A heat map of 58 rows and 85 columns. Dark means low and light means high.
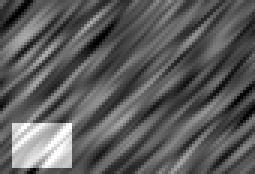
Most values sit low, with a long tail of high ones. The ninth with the highest average is the bottom left. Streaks slant up to the right. In the bottom left lies a patch that is higher than the rest.
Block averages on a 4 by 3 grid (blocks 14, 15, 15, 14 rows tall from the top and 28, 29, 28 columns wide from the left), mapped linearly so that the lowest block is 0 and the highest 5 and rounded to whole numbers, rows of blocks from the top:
1 1 1
1 1 0
2 1 0
5 1 1
